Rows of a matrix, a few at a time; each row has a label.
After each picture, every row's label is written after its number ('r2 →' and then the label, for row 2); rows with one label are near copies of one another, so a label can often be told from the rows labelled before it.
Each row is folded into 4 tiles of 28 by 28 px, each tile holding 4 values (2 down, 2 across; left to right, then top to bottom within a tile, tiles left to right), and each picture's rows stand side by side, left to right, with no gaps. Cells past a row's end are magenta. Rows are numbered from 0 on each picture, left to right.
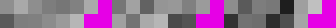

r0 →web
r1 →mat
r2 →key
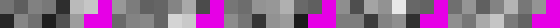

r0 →key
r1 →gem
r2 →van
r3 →van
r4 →mat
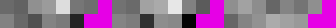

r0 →van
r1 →van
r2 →web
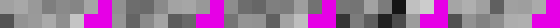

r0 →web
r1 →mat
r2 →gem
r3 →key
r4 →web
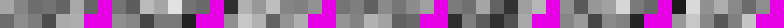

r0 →gem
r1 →van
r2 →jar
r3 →mat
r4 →key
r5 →van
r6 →jar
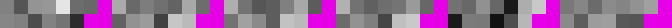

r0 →van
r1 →gem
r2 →gem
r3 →gem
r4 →key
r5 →mat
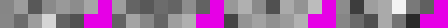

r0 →mat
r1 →gem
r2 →web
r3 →van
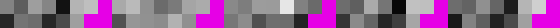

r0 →key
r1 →web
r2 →van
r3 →key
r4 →key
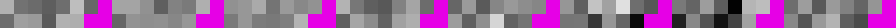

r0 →gem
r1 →web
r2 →web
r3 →gem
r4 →mat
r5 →van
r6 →key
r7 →mat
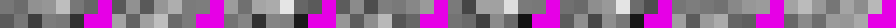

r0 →van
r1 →mat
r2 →van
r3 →mat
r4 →van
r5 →van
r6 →mat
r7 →web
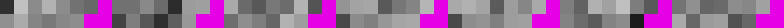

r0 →jar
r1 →key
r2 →gem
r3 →web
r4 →web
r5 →van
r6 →mat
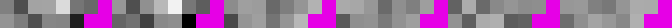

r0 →van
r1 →van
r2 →web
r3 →web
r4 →mat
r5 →web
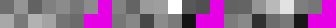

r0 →mat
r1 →van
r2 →van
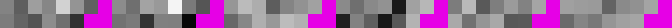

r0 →van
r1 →van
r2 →web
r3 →key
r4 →mat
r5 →web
